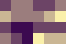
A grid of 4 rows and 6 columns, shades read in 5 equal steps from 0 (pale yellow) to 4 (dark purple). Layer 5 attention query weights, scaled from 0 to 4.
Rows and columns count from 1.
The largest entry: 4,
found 3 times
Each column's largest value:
3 4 4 3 3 3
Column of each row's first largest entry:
1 2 2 3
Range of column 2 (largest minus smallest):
2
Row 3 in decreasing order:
4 4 3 3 3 3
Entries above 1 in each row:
6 3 6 3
